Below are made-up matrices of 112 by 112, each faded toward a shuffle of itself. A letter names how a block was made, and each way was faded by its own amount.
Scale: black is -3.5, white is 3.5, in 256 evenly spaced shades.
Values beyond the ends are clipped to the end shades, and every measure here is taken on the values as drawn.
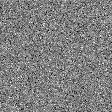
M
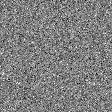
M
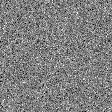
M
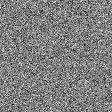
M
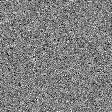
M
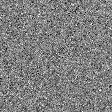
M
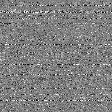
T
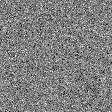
M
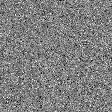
M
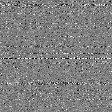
T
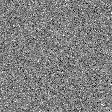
M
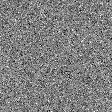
M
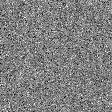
M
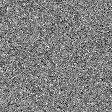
M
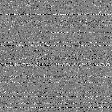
T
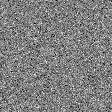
M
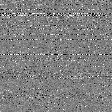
T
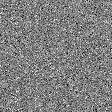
M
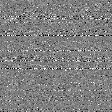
T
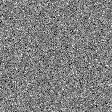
M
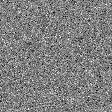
M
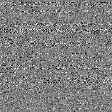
T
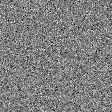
M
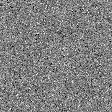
M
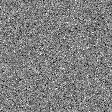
M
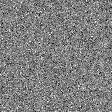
M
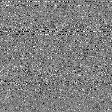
T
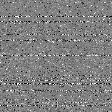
T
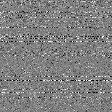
T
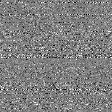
T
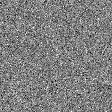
M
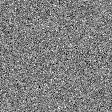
M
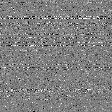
T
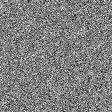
M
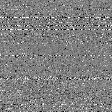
T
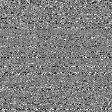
T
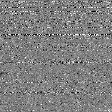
T
